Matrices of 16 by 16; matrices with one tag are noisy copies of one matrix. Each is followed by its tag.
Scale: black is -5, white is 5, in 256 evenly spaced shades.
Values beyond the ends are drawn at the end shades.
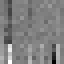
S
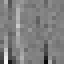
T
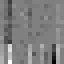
S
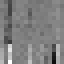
S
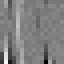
T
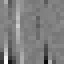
T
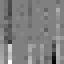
S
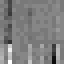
S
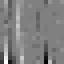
T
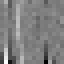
T
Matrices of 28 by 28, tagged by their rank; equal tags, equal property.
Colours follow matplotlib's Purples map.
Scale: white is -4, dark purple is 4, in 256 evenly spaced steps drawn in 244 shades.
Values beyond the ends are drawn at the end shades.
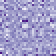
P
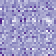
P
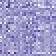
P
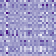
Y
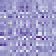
Y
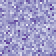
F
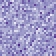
F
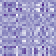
Y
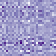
P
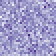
F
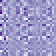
Y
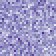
F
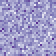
F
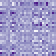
Y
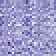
P
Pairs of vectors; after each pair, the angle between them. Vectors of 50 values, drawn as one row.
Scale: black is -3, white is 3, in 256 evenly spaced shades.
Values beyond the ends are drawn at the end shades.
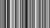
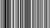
partly aligned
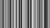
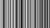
partly aligned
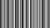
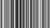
partly aligned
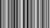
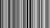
partly aligned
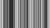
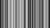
partly opposed
